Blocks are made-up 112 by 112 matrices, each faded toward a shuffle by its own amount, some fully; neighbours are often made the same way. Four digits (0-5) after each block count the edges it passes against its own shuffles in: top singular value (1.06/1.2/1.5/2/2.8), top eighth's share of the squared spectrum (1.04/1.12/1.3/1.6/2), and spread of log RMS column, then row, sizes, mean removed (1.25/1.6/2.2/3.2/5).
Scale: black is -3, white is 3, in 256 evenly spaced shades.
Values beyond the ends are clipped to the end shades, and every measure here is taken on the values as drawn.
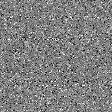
2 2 0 2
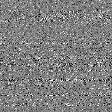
3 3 0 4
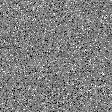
1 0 0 0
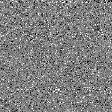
3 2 0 3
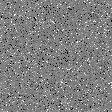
0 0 0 0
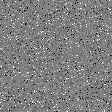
0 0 0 0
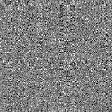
4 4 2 2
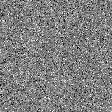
3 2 0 0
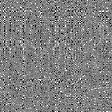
5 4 3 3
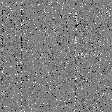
3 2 1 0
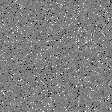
2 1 0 0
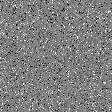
0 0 0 0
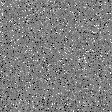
2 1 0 0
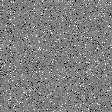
3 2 1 0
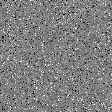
2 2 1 0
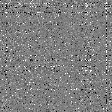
3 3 2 3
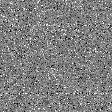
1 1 0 2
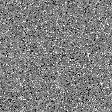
0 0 0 1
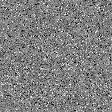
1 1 0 2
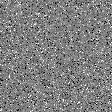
2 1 0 0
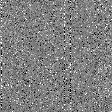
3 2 2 0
